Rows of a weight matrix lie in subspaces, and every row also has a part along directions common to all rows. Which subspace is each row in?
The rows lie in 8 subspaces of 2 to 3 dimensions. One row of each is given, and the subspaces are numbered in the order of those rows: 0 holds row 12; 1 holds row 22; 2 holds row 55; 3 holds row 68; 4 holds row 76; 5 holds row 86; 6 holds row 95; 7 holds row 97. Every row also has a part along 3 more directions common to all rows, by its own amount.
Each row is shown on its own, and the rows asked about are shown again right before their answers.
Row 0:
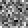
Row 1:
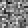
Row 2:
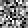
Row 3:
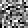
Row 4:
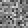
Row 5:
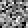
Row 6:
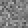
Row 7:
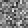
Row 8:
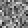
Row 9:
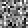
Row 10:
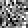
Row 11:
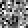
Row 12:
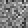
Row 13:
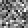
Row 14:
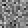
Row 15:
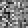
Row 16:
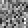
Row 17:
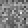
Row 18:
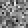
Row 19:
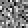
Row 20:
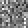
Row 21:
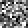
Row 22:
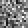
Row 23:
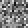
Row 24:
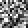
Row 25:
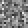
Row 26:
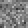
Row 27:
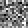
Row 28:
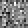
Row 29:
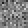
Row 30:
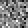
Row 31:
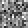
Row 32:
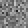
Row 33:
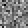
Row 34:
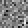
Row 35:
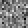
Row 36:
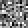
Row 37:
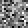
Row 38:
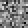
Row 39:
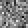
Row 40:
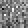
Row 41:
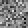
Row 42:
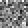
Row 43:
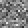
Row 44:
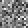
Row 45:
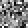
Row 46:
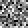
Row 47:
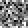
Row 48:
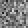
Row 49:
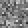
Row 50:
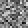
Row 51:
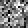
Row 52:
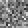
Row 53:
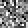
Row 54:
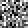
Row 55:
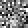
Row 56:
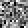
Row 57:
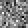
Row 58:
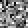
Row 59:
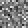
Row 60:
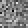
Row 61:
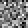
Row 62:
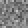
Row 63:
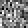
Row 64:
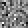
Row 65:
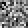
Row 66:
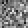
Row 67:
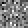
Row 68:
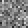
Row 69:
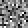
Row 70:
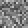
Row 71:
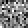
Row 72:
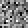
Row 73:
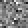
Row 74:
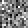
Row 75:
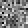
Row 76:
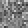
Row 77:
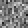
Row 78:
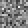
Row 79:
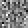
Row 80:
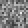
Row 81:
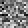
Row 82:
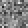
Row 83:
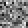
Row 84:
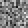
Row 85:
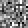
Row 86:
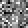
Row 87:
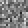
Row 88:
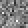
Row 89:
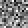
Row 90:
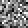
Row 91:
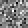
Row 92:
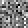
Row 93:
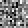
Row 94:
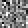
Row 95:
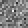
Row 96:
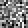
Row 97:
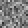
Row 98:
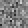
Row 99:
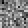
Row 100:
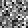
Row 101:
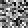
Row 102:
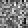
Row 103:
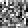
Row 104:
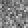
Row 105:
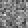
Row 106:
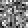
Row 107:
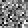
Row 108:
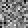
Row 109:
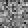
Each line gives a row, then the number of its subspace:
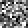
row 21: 7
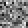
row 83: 3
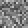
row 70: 7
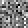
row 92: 0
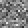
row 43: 0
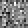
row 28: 5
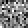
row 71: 7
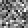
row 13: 0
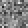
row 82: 4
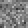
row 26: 7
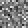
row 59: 7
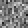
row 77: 7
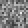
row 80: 1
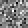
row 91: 6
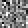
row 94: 2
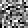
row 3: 3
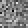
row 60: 6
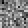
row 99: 0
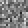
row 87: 3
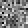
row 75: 2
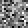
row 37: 3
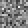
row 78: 5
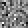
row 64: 2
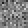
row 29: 4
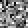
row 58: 0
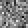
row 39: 3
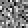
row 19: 7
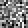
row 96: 1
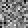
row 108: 4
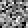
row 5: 7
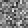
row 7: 6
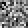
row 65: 2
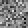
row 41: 6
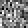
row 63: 6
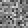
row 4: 6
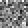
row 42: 3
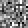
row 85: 1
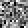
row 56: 6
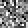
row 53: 2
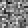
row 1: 5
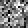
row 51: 5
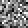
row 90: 5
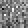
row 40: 1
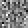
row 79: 2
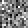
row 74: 1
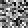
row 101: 0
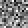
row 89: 0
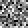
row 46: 5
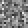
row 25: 3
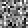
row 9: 4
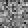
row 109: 4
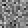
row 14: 4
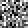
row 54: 4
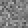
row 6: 5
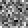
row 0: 5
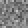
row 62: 0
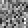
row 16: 7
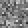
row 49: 3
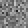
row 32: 0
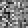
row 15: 5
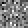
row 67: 4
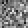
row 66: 0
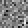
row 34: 3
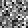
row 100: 3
